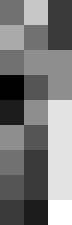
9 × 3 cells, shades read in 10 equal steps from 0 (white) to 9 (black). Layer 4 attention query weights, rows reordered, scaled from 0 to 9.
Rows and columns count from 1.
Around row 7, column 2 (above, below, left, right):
6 7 5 1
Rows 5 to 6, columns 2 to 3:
4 1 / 6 1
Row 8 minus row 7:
1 0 0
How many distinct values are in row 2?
3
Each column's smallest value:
3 2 0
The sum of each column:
52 49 26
